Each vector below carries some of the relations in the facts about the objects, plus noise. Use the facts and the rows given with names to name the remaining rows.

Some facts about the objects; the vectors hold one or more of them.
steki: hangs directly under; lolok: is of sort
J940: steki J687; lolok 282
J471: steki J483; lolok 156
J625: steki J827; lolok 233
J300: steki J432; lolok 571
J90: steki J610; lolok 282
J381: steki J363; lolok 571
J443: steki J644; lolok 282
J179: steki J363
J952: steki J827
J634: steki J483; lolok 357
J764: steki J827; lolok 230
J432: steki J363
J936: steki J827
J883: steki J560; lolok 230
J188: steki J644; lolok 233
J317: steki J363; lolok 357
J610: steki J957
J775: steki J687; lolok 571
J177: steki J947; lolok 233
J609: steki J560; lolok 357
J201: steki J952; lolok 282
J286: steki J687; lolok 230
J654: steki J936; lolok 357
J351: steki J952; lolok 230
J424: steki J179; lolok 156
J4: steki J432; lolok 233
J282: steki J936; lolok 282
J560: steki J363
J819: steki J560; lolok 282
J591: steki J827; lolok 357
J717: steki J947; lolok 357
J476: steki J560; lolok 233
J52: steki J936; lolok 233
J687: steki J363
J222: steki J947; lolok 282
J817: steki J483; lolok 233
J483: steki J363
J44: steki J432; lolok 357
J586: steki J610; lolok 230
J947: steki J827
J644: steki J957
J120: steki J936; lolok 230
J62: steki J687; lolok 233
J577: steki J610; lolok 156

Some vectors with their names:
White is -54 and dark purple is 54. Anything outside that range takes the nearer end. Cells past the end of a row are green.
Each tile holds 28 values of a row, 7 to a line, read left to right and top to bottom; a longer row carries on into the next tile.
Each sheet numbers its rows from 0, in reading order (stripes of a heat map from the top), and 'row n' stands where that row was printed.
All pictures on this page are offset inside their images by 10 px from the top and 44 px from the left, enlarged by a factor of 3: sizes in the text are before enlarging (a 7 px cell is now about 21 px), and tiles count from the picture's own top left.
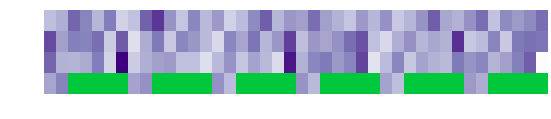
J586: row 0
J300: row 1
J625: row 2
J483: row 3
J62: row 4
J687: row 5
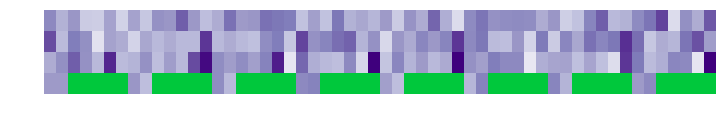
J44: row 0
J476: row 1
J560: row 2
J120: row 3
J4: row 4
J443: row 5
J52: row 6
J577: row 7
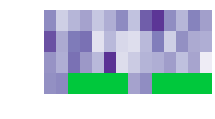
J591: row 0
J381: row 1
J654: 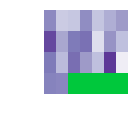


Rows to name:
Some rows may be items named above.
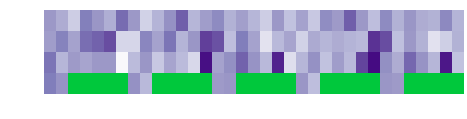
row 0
J936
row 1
J625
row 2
J317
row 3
J476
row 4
J609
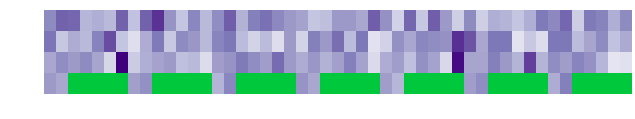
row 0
J471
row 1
J300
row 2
J819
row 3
J947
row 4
J188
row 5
J717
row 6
J282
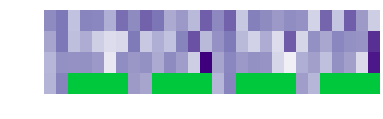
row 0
J222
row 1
J424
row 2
J940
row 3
J188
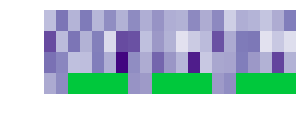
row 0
J286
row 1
J609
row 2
J717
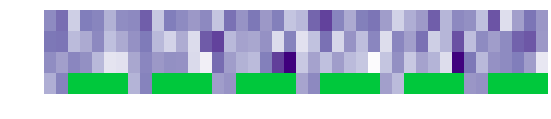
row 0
J282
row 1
J940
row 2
J883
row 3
J775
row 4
J177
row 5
J610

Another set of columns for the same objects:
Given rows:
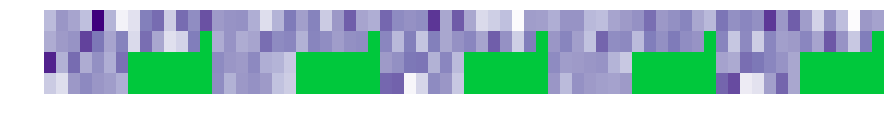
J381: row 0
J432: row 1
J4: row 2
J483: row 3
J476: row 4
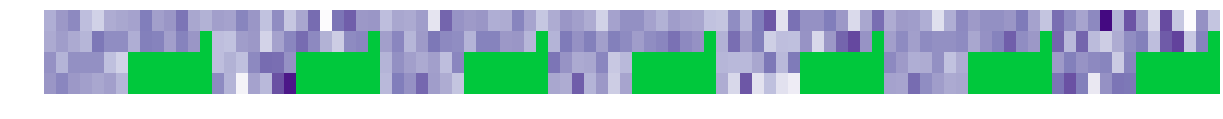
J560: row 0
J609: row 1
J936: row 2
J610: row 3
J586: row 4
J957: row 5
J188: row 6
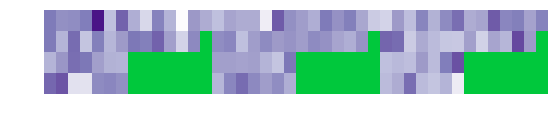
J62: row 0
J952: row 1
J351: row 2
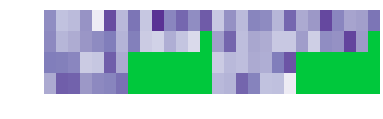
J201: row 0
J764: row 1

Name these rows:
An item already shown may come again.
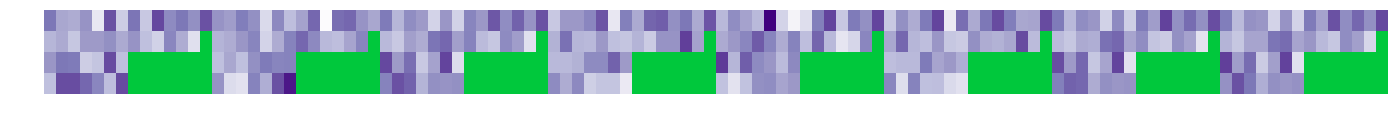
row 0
J222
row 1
J317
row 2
J819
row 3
J883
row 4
J775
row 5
J286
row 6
J819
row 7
J819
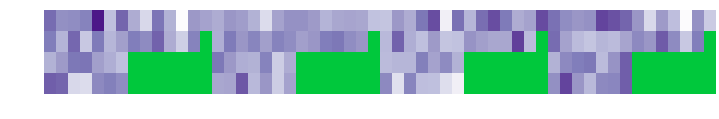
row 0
J62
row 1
J610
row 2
J286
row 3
J177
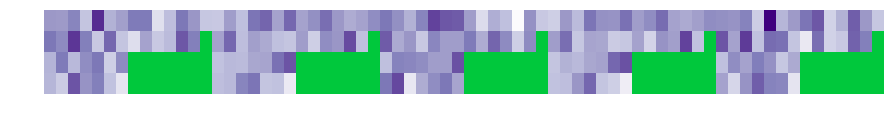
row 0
J577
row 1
J120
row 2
J52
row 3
J120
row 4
J471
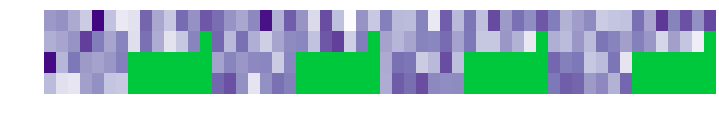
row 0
J300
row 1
J188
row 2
J282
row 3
J940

